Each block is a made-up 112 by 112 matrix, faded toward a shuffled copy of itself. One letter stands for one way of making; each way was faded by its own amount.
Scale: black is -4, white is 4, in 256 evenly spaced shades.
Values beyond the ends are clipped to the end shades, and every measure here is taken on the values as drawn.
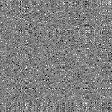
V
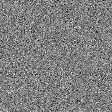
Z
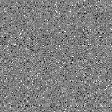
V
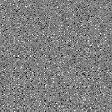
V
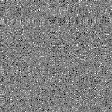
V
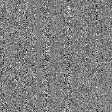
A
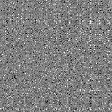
V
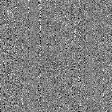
A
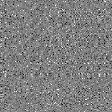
V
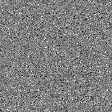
Z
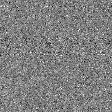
Z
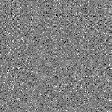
V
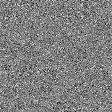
Z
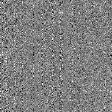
A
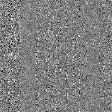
A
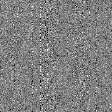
A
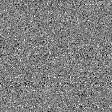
Z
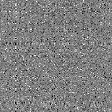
V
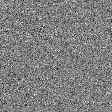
Z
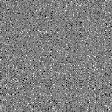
V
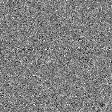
Z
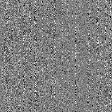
A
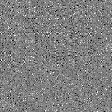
V
